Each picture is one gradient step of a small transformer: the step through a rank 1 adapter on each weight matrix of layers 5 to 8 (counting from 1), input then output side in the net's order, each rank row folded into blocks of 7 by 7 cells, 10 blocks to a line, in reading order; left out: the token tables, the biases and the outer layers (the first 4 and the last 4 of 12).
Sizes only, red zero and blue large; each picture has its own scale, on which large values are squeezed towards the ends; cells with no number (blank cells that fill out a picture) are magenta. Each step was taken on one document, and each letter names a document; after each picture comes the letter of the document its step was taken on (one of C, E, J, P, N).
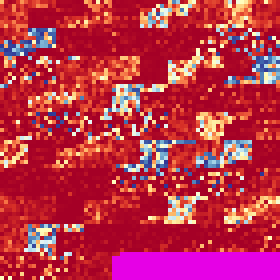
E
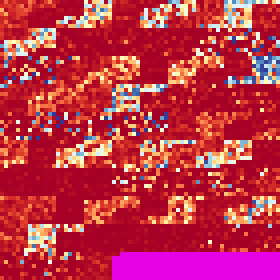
E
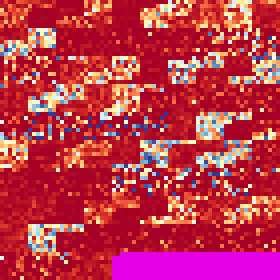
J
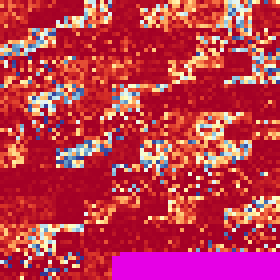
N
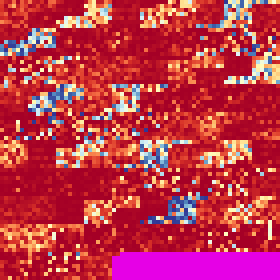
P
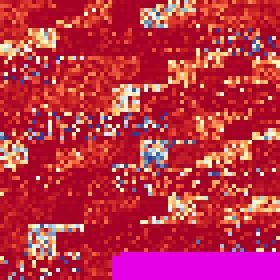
J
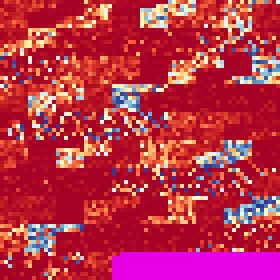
N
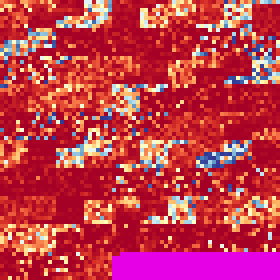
P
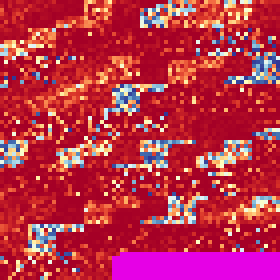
J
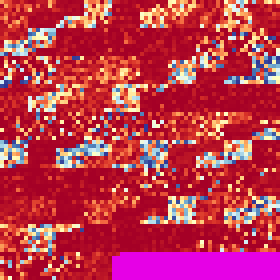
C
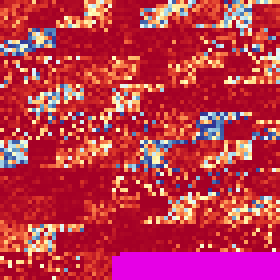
C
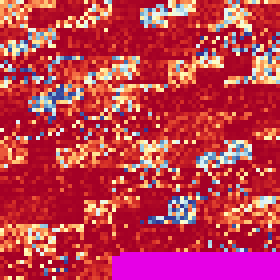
P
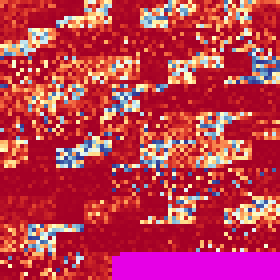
N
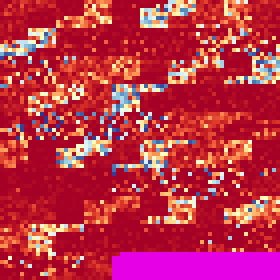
N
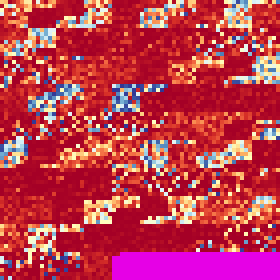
C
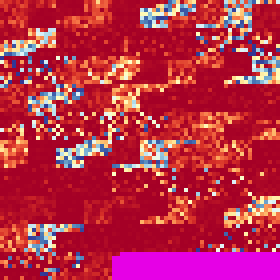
N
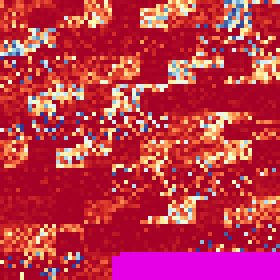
N
